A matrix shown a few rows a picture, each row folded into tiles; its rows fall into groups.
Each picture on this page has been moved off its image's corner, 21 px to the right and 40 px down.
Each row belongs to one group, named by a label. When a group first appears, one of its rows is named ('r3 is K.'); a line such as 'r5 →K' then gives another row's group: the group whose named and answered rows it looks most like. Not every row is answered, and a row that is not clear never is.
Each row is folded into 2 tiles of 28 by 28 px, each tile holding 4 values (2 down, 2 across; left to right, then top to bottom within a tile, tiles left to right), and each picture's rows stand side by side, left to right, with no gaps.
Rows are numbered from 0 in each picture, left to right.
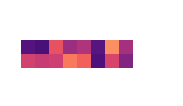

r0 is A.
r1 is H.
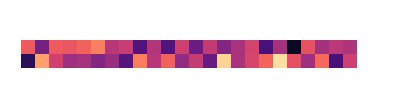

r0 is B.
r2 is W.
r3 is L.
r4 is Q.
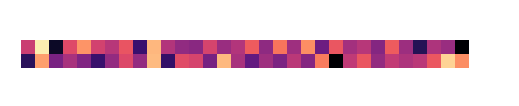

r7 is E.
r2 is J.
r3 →L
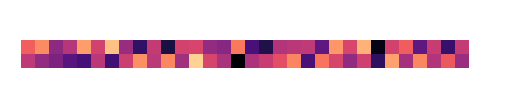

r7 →W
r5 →B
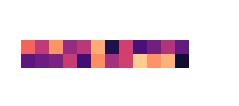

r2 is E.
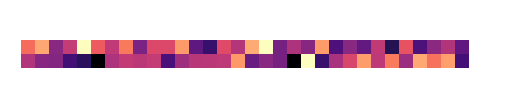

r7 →E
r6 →W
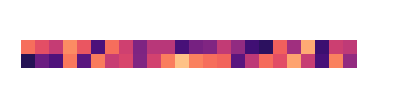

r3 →E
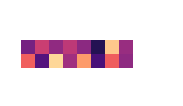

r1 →H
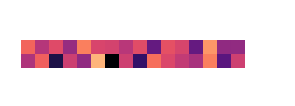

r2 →B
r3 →J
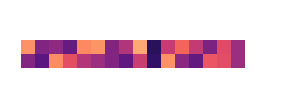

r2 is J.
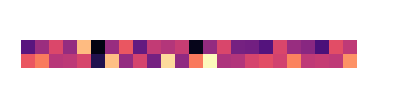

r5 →A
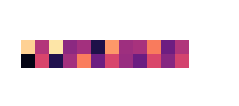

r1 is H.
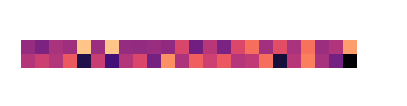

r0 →A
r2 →L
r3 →W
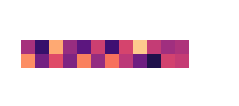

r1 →W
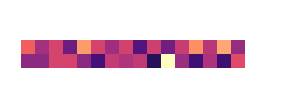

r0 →Q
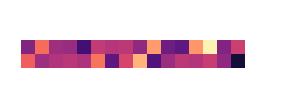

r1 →J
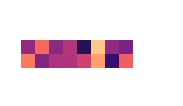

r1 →J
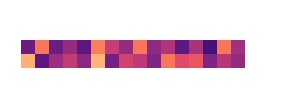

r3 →H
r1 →J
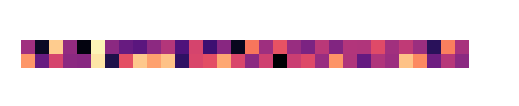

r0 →H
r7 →H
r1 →J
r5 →L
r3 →Q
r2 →E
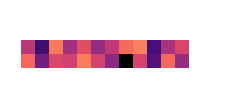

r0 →H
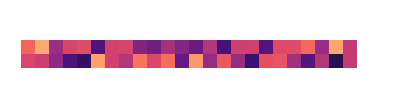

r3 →W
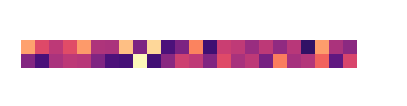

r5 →J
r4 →L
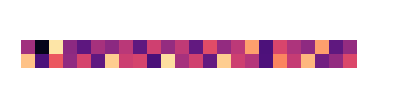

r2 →L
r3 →L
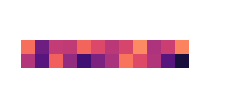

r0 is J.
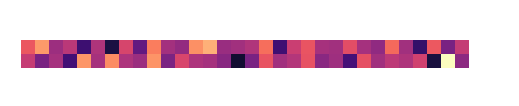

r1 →W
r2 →J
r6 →H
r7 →L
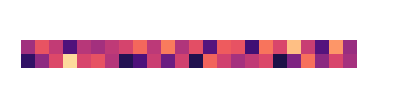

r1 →E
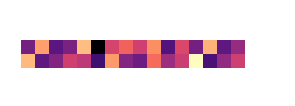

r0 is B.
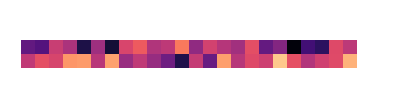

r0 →A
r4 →Q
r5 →A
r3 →L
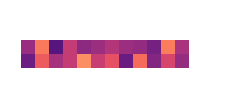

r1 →E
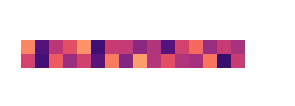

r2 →W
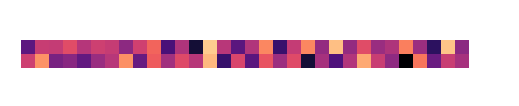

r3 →J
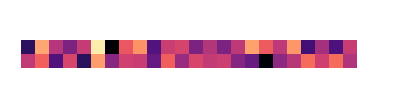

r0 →J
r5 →W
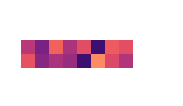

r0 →H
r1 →B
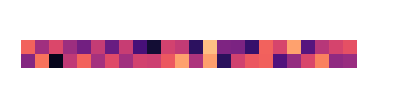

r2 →A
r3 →J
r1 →W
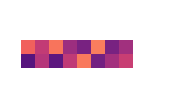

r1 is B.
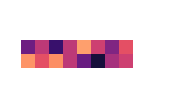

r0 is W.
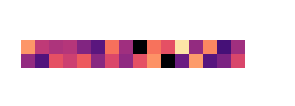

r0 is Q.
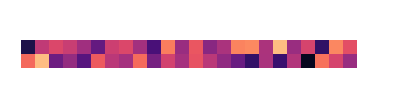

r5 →B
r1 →B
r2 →H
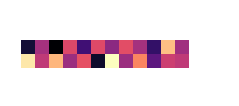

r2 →H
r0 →W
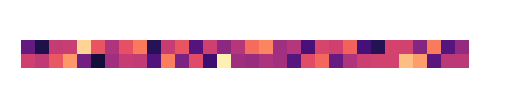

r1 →Q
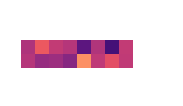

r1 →W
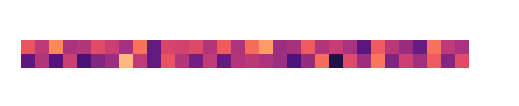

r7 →J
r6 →J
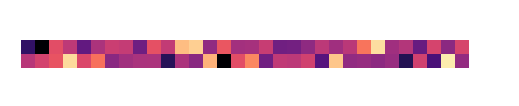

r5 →L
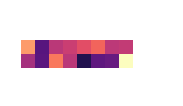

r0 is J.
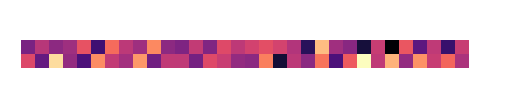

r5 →J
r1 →B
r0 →L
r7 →W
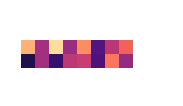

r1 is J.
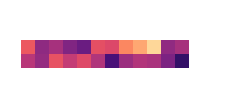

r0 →Q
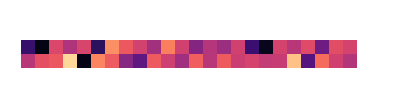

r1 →B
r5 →B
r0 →A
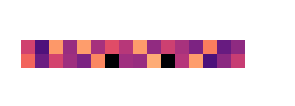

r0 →H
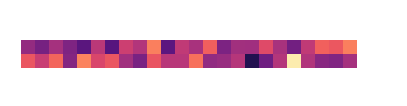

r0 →E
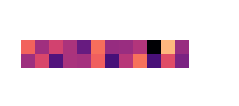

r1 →J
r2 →H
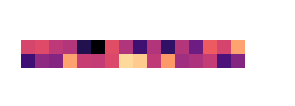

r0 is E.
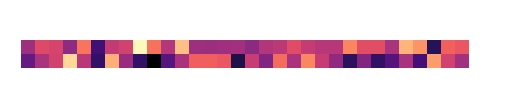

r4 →L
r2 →Q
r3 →E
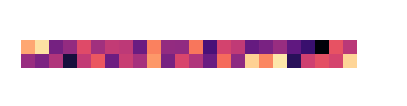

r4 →E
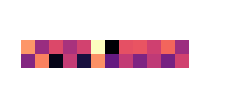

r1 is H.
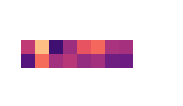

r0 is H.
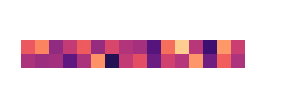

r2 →H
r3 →H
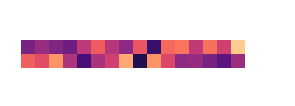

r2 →B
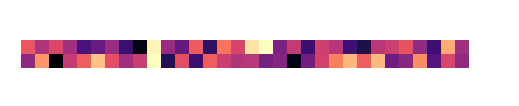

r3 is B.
